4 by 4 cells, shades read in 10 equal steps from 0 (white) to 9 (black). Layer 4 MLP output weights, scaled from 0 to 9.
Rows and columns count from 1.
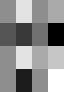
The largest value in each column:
6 8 5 9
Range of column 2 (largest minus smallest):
7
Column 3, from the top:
4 5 3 4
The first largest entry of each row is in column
1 4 1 2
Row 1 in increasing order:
1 3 4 4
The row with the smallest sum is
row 3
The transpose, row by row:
4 6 4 4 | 1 7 1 8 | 4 5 3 4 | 3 9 2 0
